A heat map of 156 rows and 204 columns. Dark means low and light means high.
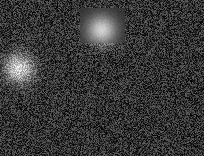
The halves do not mirror each other. No row or column stands out. In the top middle lies a patch that is calmer than the rest. The top middle is the smoothest part. On average the colour sits 20% of the way up the scale. Two bumps rise from the field.
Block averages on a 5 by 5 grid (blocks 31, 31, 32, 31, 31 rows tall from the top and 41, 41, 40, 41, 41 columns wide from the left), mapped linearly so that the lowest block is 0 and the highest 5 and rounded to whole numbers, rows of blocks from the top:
0 0 4 0 0
2 0 3 0 0
5 0 0 0 0
0 0 0 0 0
0 0 0 0 0
